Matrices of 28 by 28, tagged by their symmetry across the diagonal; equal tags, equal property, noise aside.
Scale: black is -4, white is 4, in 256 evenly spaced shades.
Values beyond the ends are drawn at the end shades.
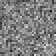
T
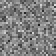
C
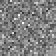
T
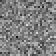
C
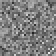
T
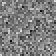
T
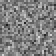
C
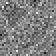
T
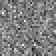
C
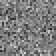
C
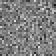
C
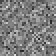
T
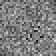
T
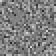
T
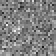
C
